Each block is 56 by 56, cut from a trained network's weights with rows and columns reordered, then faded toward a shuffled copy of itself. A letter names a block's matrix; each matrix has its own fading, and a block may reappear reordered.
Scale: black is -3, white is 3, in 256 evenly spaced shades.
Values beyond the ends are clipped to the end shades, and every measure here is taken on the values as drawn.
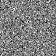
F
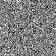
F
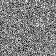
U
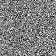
F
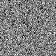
U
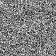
U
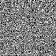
F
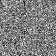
F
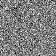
U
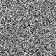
F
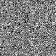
F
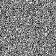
U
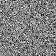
U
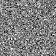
F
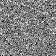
F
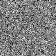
U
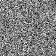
U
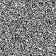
F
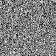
U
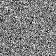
U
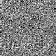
F
